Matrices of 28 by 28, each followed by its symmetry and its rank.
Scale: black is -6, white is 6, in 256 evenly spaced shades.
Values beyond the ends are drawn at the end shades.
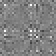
symmetric, rank three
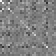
symmetric, rank five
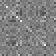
symmetric, rank five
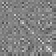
symmetric, rank five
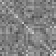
symmetric, rank five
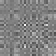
symmetric, rank three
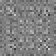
symmetric, rank three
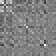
symmetric, rank five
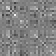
symmetric, rank five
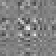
symmetric, rank three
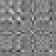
symmetric, rank three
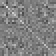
symmetric, rank five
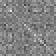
symmetric, rank five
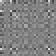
symmetric, rank three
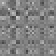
symmetric, rank three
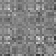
symmetric, rank three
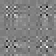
symmetric, rank three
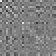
symmetric, rank three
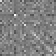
symmetric, rank five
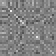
symmetric, rank five
